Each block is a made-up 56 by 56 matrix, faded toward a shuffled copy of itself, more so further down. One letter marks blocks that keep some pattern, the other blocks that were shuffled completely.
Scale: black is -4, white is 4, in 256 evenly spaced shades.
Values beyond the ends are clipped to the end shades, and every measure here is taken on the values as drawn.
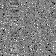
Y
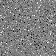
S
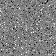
Y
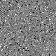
Y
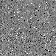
Y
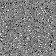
S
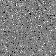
Y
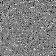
S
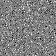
S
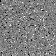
Y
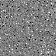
Y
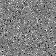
S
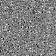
Y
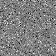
Y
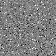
Y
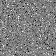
S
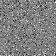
Y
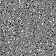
S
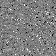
Y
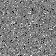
Y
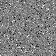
S
